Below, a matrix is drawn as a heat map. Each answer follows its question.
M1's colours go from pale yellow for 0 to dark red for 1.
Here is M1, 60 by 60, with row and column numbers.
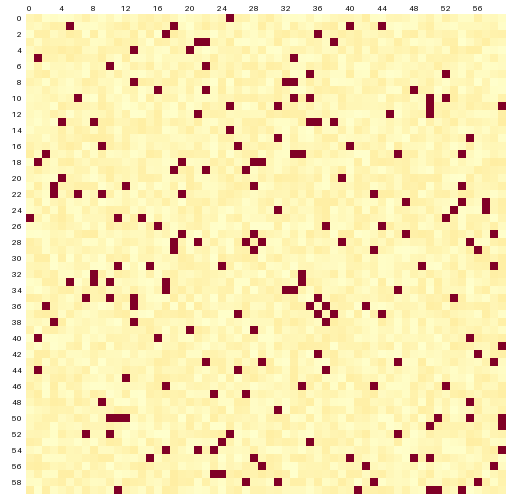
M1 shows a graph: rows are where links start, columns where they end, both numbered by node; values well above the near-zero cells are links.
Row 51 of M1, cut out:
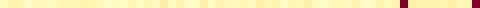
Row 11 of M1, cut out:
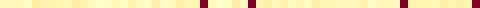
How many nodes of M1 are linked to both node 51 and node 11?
2
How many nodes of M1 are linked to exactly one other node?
5
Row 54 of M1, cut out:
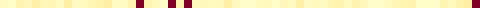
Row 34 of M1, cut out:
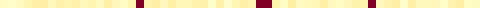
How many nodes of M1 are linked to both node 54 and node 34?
1
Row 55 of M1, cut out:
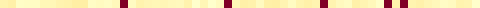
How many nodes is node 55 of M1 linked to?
5
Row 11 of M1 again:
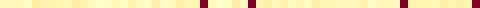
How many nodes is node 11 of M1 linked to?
4
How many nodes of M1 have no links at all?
1
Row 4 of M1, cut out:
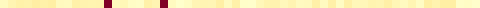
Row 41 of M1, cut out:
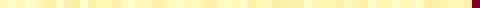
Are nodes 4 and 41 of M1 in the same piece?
yes
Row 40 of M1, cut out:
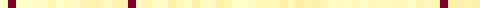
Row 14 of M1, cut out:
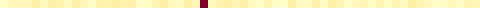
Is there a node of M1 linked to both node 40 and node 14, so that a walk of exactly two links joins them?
no
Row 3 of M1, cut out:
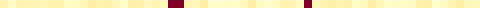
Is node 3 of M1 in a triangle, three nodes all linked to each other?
no
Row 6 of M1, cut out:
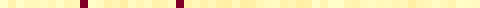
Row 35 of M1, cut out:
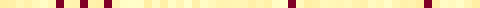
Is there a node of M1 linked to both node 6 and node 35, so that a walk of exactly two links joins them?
yes
